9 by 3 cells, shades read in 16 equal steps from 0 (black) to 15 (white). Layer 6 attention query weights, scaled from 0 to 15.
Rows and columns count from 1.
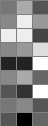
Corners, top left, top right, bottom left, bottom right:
7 5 5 6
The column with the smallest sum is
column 1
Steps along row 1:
up down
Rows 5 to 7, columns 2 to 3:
2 15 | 10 6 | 3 15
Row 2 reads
8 14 9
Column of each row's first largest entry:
2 2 1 3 3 2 3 2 3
